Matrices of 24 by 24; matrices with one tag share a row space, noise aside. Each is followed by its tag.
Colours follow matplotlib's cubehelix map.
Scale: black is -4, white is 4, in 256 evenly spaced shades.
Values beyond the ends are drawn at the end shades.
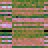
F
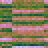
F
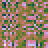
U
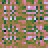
U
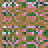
U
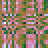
U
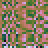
U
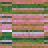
F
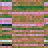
F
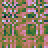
U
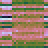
F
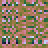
U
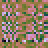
U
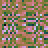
U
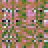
U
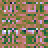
U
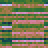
F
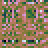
U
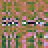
U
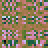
U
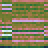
F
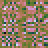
U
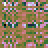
U
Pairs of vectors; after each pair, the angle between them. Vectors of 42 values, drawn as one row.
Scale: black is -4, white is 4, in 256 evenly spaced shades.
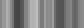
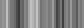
nearly parallel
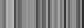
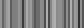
partly aligned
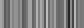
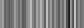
nearly parallel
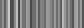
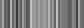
partly opposed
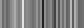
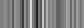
partly opposed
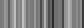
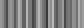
partly opposed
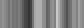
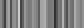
orthogonal
